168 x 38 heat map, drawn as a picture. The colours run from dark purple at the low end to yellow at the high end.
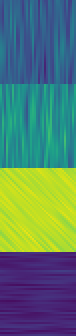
The table splits into 4 rows of 1 panel. Panel 1,1: low, streaked downward. Panel 2,1: middling, streaked downward. Panel 3,1: very high, slanting down to the right, faint in contrast. Panel 4,1: very low, streaked across, faint in contrast.
